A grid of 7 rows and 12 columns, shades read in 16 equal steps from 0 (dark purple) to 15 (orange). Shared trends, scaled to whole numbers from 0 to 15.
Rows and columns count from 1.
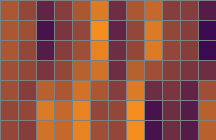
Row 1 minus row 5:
1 1 -7 -3 -3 4 -2 -4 7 1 3 -6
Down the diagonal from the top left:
9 8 2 7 12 7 7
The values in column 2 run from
6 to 8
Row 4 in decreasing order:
12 10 10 8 8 7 7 6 5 5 4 4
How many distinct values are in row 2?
10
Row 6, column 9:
1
